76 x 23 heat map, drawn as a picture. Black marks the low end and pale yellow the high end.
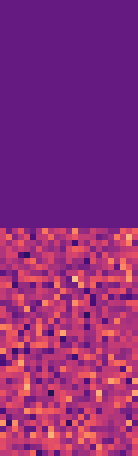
The table splits into 2 rows of 1 panel. Panel 1,1: low, flat. Panel 2,1: middling, fine-grained, strong in contrast.
